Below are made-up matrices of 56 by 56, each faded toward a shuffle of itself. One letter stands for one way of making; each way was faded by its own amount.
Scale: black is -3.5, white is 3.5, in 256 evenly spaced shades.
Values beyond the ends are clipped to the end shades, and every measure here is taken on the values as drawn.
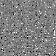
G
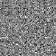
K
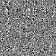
K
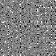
K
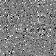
G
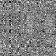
K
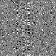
K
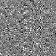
K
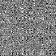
K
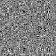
K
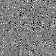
G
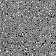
G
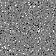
G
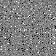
G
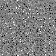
G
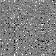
G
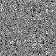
K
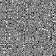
K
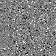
G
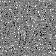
G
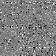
G
